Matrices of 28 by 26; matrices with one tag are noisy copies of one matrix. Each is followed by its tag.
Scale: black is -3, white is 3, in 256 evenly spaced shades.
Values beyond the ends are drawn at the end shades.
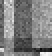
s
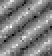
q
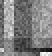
s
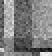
s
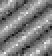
q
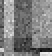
s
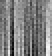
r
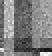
s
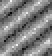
q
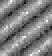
q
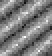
q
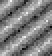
q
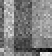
s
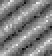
q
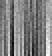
r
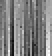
r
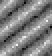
q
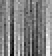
r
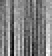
r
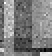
s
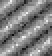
q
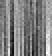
r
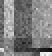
s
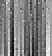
r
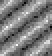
q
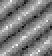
q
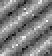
q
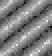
q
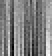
r
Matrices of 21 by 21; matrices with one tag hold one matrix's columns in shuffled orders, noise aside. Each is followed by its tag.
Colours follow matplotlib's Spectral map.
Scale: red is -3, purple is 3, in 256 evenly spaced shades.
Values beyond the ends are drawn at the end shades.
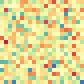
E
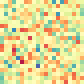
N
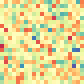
N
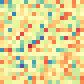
N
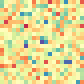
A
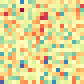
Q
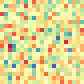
N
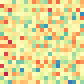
E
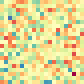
E
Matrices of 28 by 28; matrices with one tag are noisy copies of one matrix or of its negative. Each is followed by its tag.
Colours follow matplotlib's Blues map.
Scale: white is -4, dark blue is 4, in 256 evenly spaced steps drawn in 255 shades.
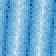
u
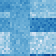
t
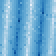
u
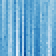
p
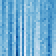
p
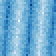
u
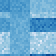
t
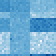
t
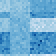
t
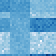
t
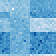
t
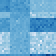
t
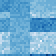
t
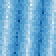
u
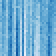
p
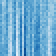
p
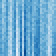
p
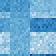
t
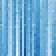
p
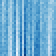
p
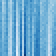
p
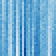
p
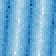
u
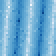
u
